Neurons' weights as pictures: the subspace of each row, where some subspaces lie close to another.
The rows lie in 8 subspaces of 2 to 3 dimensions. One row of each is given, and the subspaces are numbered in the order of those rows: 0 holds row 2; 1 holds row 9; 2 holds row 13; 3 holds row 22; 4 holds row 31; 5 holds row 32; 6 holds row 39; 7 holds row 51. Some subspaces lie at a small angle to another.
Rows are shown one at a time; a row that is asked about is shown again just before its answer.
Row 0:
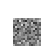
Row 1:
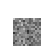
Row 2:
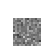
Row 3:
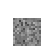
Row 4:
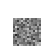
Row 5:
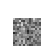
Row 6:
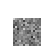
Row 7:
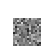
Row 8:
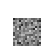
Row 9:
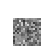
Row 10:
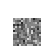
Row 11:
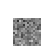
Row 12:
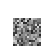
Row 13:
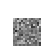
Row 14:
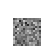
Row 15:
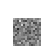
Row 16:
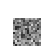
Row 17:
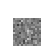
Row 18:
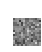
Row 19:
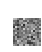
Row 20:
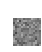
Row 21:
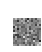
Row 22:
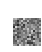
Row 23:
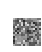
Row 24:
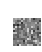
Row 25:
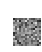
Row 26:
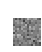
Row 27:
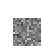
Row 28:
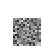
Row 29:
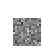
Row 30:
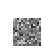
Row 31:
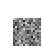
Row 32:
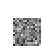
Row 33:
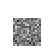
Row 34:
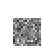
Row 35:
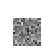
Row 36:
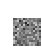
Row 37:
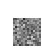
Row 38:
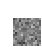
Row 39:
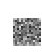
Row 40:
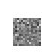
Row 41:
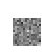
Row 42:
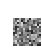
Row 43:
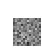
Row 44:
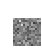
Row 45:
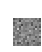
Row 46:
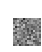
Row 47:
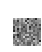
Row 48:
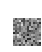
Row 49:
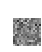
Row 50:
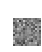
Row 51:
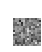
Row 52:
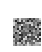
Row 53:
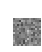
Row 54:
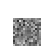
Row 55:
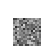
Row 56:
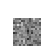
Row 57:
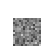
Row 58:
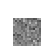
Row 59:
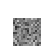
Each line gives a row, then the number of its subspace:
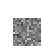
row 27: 0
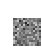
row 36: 1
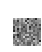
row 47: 6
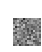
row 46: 3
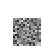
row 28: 1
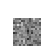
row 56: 4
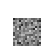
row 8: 6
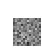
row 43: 6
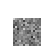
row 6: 4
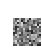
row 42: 5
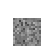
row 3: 1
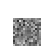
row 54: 7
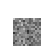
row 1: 4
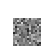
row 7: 7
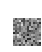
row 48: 0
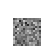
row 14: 1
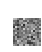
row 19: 3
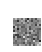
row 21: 0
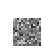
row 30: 2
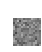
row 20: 2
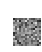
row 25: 6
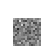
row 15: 0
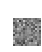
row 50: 7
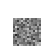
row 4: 1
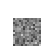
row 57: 5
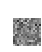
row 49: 5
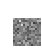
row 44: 0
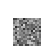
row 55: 3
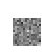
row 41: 5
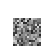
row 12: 5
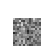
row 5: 4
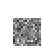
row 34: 5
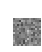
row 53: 3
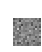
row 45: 6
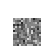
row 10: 4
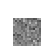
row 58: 6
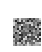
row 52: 6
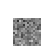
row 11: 2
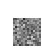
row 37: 3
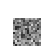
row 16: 2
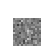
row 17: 3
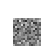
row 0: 0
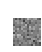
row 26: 6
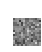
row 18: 7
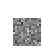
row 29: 7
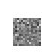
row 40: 2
